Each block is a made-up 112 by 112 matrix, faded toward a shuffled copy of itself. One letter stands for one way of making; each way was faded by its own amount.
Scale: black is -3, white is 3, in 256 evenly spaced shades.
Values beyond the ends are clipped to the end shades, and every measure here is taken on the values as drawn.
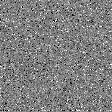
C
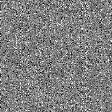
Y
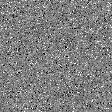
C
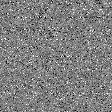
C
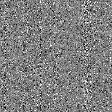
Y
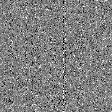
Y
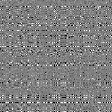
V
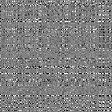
V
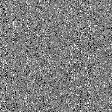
Y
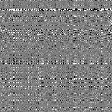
V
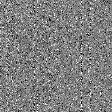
Y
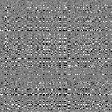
V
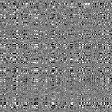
V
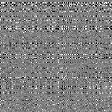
V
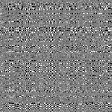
V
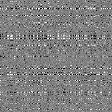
V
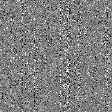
Y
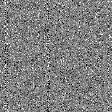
Y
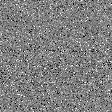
C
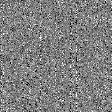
Y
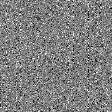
Y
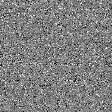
C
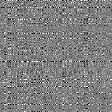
V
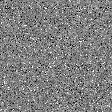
C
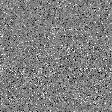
C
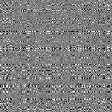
V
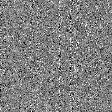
Y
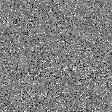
C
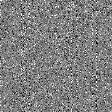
Y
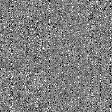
Y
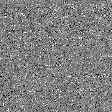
C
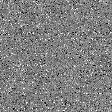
C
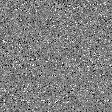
C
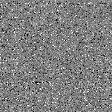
C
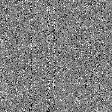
Y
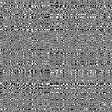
V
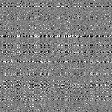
V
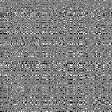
V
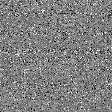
C
